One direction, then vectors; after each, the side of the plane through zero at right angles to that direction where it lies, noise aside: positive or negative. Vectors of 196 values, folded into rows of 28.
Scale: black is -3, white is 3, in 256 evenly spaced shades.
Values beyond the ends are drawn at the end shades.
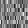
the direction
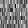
positive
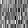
positive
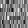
negative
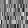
positive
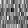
negative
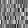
positive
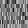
negative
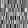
positive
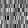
positive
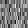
negative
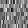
negative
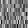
positive
